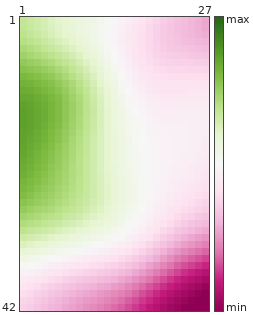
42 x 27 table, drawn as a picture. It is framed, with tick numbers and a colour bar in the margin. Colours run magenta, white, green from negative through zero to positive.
The values follow a bell shape. The ninth with the lowest average is the bottom right. There are no lone odd cells. The texture varies smoothly and slowly. The field climbs toward the top left.
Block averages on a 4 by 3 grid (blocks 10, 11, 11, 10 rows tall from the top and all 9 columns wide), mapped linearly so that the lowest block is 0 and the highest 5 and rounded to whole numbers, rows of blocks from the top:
4 3 2
5 3 2
4 3 2
2 1 0
